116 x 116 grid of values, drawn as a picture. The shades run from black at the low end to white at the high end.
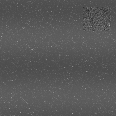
The top right is the roughest part. No row or column stands out. In the top right lies a patch that is rougher than the rest. Horizontal stripes repeat 2 times down the table.
